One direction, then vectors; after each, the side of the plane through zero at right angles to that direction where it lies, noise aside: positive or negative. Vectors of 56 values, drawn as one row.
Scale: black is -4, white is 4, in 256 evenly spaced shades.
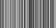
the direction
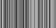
negative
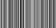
negative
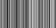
negative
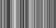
negative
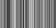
negative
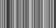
negative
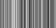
positive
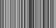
positive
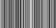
negative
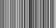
positive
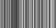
negative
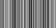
positive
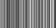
negative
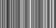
negative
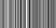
positive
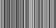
negative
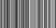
negative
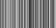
positive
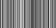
positive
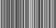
negative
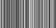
negative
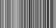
positive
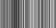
negative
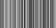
positive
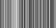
positive
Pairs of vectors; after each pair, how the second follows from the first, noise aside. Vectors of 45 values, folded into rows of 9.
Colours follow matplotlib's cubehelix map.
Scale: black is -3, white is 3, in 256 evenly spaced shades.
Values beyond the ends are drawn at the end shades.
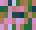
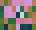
wrapped around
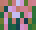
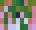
negated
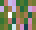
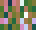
reversed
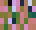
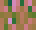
shrunk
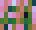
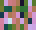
wrapped around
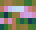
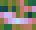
reversed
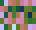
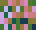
wrapped around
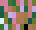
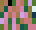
reversed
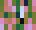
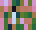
reversed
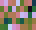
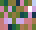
negated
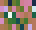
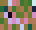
negated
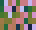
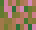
shrunk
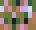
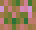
shrunk
